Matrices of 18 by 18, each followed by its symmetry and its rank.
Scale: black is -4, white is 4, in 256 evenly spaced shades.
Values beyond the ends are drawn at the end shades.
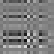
neither, rank one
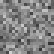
neither, full rank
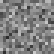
neither, full rank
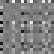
antisymmetric, rank two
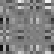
antisymmetric, rank two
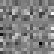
neither, rank three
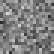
neither, full rank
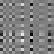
neither, rank one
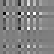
neither, rank one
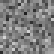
neither, full rank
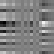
neither, rank one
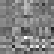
neither, rank three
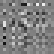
antisymmetric, rank two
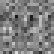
neither, rank three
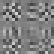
antisymmetric, rank two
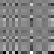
neither, rank one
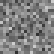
neither, full rank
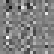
neither, rank three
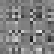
antisymmetric, rank two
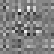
neither, rank three
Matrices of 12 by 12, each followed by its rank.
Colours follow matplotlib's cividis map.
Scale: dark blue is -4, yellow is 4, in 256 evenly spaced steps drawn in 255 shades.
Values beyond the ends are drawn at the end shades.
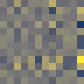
two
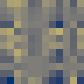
two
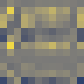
two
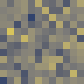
full rank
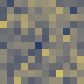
full rank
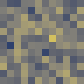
full rank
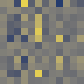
two
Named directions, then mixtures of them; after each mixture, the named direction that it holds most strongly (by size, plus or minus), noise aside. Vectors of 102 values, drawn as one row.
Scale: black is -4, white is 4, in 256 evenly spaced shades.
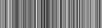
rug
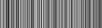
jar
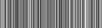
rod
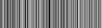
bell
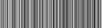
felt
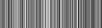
rug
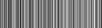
felt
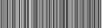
felt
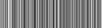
felt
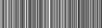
bell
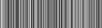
rod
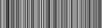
jar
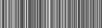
bell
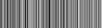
bell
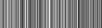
bell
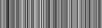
jar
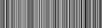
rod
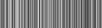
rod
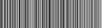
bell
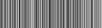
jar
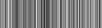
rug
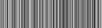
felt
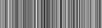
rug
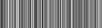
jar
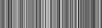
rug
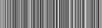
rod
